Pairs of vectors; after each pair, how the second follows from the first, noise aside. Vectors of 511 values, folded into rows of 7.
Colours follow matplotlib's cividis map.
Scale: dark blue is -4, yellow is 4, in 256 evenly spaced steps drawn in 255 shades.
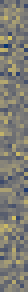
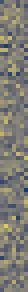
copied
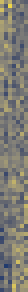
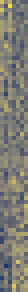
copied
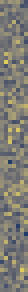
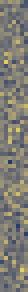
copied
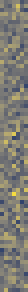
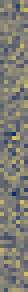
negated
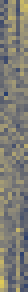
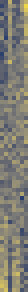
reversed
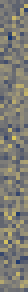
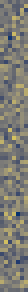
copied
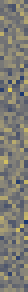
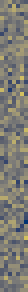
sign-scrambled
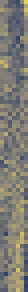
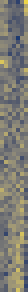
copied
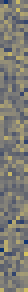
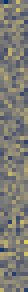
sign-scrambled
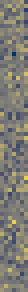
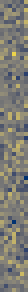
negated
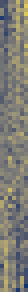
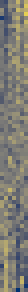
copied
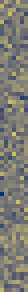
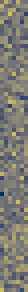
copied
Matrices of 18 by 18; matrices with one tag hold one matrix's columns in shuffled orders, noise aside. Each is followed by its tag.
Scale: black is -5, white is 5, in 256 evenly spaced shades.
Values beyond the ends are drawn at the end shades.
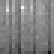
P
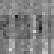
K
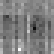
K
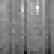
P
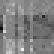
K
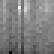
P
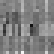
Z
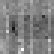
K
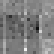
K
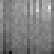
P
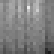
P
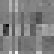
Z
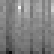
P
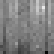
P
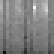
P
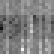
K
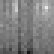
P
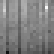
P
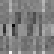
Z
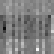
K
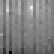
P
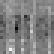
K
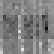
K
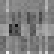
Z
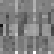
Z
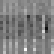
K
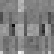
Z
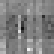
K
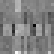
Z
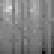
P
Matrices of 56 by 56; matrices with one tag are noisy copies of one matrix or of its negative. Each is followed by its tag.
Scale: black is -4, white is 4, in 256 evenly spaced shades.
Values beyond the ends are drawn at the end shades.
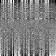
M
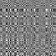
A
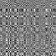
A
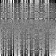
M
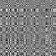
A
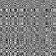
A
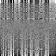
M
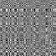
A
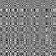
A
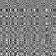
A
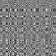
A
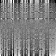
M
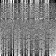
M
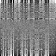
M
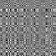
A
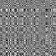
A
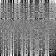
M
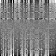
M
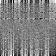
M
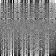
M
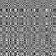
A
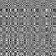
A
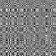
A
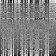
M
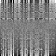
M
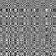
A
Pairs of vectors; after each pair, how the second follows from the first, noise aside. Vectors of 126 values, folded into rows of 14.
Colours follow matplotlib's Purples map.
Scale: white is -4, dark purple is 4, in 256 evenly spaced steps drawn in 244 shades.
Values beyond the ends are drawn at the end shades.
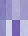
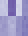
reversed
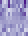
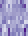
wrapped around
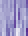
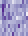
shuffled
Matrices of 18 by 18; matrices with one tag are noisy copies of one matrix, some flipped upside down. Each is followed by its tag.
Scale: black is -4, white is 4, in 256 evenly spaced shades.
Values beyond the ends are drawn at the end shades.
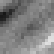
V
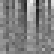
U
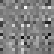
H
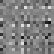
H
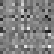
H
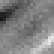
V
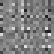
H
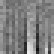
U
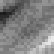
V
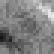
V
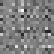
H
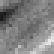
V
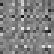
H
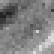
V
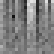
U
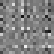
H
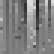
U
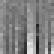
U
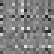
H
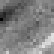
V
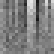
U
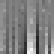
U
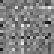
H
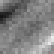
V
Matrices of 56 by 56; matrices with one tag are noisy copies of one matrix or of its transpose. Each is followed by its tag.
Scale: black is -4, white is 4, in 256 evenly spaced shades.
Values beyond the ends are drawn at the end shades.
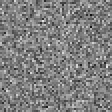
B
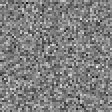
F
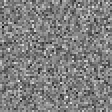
F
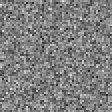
F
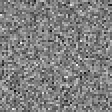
B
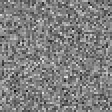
B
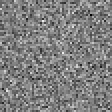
B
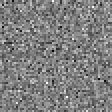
F
